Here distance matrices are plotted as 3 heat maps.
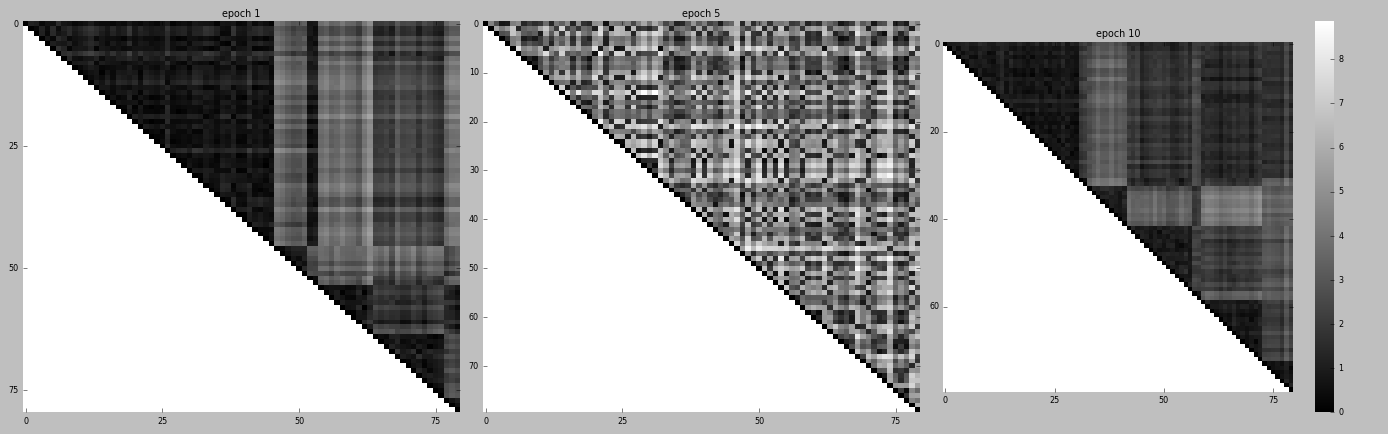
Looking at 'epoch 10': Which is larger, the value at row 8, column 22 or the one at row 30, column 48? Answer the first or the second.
the second
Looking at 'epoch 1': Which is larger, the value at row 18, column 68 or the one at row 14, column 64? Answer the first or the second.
the first
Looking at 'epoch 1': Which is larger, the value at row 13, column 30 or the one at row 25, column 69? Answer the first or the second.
the second
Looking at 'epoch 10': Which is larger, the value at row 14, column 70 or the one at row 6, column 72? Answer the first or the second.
the second
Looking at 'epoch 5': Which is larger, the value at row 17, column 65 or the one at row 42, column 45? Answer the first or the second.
the first
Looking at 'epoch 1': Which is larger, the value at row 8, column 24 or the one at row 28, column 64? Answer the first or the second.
the second
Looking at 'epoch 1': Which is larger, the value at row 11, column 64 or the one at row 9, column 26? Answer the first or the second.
the first
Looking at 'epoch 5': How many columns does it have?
80
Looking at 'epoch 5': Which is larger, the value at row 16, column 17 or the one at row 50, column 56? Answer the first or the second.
the second
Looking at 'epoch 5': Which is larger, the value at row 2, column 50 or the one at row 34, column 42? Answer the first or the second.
the second
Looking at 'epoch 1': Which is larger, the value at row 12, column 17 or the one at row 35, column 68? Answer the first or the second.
the second
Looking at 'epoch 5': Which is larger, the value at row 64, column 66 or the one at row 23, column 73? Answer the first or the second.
the second
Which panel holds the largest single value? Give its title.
epoch 5
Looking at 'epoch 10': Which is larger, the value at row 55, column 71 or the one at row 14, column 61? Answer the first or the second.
the first
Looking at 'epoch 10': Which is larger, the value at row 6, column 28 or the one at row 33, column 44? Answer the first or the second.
the second
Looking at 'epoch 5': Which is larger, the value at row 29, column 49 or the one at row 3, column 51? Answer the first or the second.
the first
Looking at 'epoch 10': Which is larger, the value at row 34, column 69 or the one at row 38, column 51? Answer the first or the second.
the first
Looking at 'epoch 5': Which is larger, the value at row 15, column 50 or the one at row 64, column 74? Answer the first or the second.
the first
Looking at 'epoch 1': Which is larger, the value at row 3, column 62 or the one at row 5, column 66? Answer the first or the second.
the first
